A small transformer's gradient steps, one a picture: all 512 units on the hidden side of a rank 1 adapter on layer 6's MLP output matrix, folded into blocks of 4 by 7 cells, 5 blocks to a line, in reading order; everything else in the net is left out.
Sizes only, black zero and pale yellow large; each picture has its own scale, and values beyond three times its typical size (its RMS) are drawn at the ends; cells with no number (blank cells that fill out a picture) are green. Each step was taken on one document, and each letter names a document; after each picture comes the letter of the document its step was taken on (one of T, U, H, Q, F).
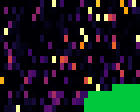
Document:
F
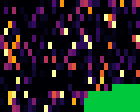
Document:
F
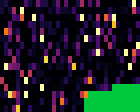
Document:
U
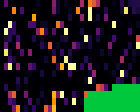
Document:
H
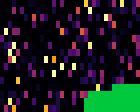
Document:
F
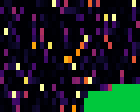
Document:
U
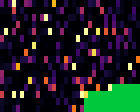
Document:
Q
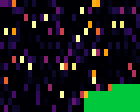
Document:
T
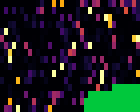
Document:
F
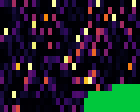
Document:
Q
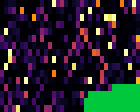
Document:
U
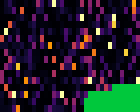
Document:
U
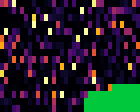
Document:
T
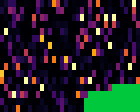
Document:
U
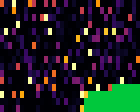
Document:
Q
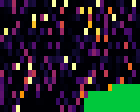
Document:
Q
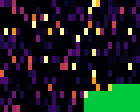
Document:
T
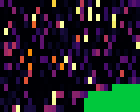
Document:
H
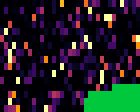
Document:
F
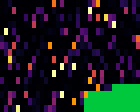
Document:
F
